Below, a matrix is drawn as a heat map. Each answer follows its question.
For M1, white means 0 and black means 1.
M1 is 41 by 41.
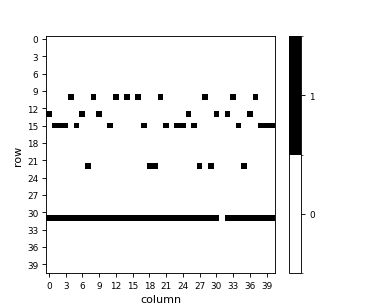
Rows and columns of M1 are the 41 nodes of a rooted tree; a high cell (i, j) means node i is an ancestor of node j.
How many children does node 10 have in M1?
9
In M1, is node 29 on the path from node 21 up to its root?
no
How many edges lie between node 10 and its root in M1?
1
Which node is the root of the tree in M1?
31
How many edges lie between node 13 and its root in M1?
1
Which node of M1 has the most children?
15
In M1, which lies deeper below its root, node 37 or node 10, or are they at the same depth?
node 37
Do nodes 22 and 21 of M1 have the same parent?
no
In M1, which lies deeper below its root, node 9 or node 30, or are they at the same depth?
the same depth
